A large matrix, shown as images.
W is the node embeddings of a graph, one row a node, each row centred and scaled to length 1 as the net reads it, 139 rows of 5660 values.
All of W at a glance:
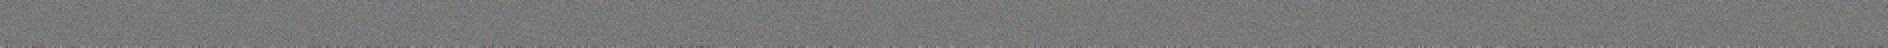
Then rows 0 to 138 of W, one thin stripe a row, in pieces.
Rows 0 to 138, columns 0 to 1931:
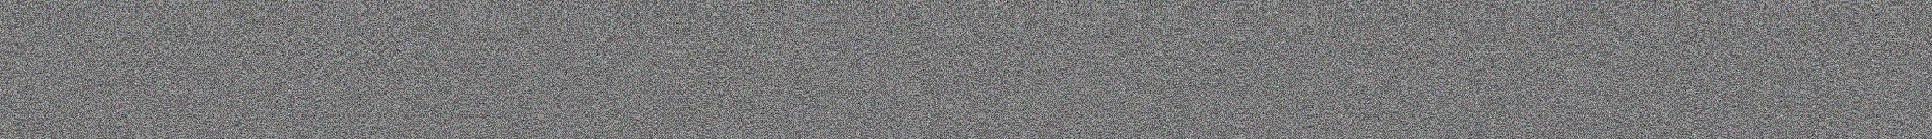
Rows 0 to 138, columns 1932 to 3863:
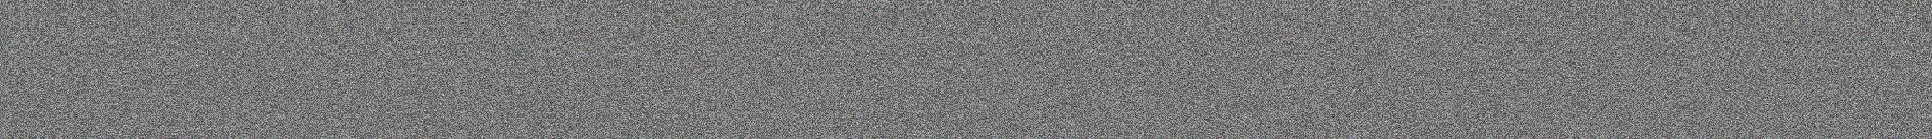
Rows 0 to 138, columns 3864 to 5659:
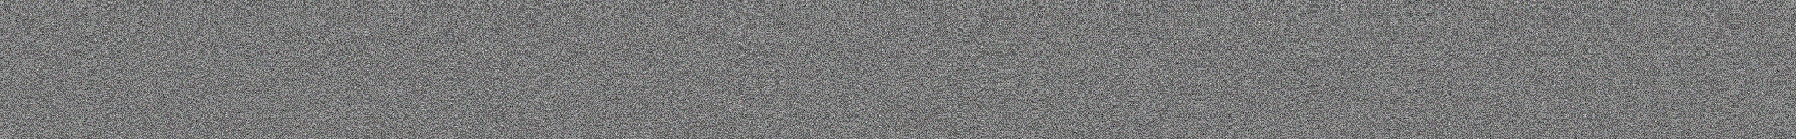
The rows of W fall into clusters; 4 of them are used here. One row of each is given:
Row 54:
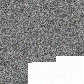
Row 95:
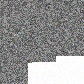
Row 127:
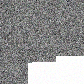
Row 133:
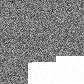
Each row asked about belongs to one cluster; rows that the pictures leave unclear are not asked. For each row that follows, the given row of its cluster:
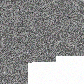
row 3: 133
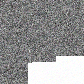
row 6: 127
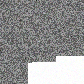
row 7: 127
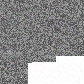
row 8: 54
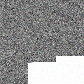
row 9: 54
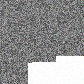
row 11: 95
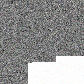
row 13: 133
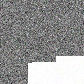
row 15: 133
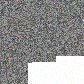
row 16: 95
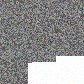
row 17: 54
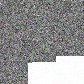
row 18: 95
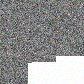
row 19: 54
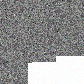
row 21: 54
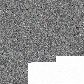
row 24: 54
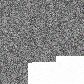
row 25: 95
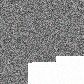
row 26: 133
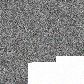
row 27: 54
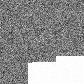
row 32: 127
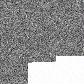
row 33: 133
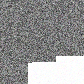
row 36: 133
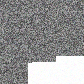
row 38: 127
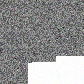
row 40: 127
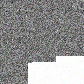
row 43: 133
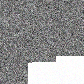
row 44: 95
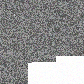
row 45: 54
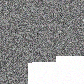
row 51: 95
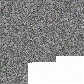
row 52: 95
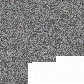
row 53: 54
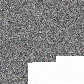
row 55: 95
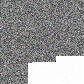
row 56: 133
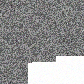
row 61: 127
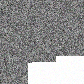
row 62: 95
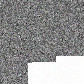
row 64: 95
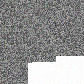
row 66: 127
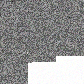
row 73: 133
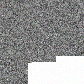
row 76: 54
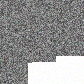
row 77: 95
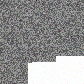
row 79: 127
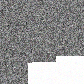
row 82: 95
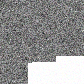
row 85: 127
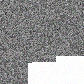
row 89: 54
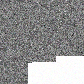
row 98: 54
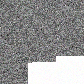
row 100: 127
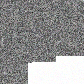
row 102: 133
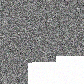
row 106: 95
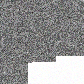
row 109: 133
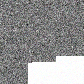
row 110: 127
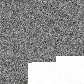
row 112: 54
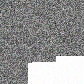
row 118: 127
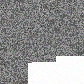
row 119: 54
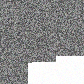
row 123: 133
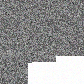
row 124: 54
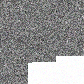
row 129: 133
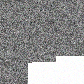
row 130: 54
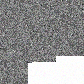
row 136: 54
